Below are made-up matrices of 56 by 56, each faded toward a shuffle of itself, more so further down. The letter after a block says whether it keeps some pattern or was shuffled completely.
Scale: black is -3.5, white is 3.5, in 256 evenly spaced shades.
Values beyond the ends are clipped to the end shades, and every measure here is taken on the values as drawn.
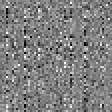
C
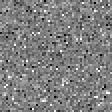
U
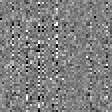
C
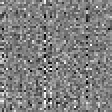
C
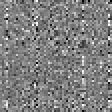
C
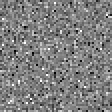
U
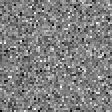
U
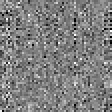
C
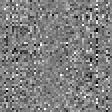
C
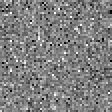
U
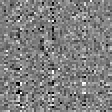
C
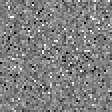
U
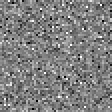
U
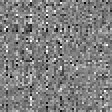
C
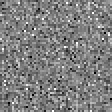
U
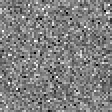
U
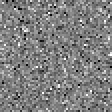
U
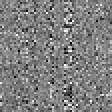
C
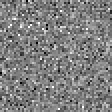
U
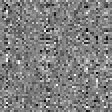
C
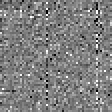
C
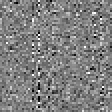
C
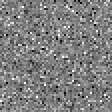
U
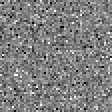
U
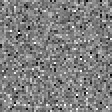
U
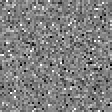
U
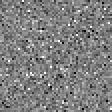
U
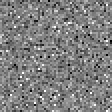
U
